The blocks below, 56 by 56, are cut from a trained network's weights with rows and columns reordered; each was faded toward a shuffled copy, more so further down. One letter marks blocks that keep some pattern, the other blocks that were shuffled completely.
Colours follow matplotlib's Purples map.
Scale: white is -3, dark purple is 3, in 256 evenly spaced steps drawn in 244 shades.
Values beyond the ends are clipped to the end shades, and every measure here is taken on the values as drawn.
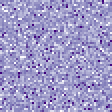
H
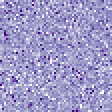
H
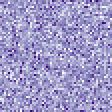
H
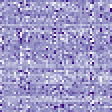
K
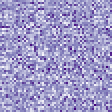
K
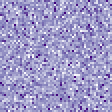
H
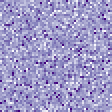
H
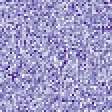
H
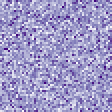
H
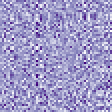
K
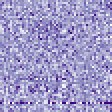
K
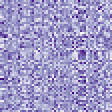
K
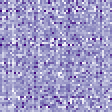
K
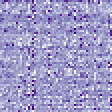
K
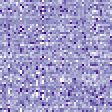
K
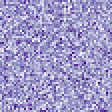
H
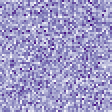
H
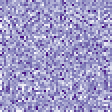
K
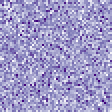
H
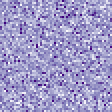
H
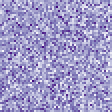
H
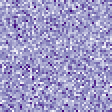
H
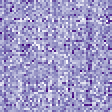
K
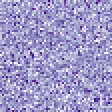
H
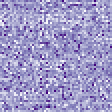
K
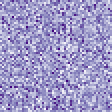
K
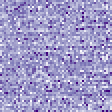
K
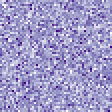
H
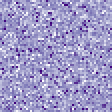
H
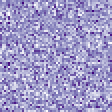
K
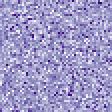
H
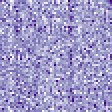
K
